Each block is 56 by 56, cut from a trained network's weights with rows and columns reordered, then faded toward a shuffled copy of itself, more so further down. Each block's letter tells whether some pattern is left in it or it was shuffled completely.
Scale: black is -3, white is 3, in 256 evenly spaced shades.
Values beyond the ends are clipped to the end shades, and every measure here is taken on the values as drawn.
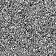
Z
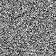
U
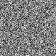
U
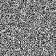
U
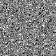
U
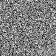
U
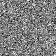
Z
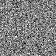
Z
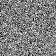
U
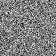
Z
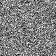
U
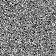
Z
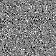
U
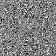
U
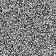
Z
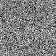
U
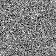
Z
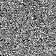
Z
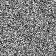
Z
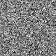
U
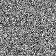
Z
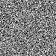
Z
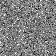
Z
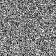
U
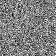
Z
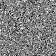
Z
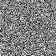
U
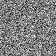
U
